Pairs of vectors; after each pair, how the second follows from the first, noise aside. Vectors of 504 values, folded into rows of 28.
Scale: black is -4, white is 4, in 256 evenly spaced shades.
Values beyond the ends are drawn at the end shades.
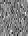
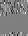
partly zeroed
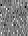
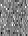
sign-scrambled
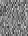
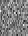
shuffled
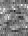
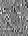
sign-scrambled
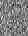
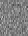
shrunk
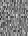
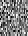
scaled up
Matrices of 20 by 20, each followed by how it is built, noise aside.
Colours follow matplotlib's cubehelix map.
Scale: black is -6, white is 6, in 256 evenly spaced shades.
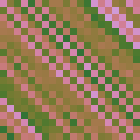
Toeplitz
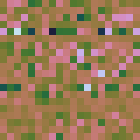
uneven rows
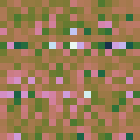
uneven rows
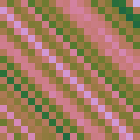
Toeplitz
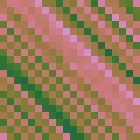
Toeplitz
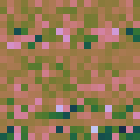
uneven rows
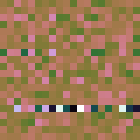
uneven rows
